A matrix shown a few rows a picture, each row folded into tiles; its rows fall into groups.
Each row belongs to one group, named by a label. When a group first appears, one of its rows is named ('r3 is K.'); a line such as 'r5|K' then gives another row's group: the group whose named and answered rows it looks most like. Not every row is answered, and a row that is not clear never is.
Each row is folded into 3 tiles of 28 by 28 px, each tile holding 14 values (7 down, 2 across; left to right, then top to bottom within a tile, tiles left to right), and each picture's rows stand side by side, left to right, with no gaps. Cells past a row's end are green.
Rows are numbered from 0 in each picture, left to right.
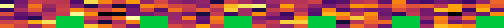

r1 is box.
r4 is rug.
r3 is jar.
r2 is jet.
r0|jar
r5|jet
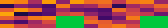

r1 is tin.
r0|box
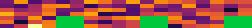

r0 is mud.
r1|box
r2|tin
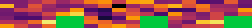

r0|jar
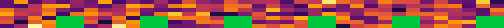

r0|mud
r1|mud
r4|tin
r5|rug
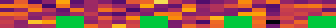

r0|rug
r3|mud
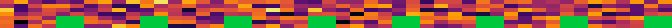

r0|mud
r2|tin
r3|box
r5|rug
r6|box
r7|box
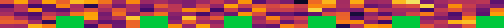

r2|jet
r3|jet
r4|tin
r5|jar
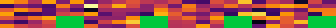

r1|jar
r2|jet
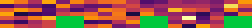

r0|box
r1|box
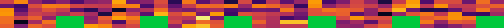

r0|mud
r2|mud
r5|rug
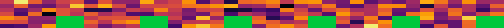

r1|rug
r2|mud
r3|tin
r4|mud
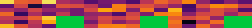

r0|box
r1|jet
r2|mud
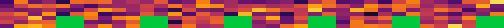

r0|mud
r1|box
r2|jar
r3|jet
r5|jet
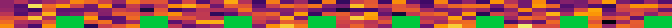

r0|mud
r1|tin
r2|rug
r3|mud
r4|rug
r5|mud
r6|jar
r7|mud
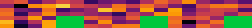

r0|mud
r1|jet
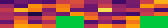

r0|jet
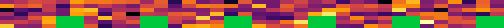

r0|jar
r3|jar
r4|jet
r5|rug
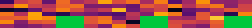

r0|rug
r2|jar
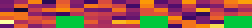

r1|rug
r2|tin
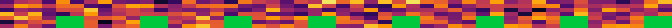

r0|rug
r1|mud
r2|mud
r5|tin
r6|jar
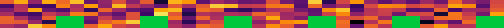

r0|tin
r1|jar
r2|mud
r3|rug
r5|jar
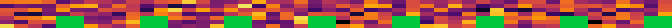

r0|box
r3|box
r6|rug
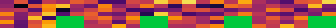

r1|jet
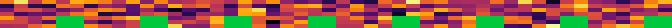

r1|box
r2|jar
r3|mud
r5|box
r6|tin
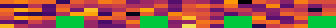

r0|box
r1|box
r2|rug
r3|tin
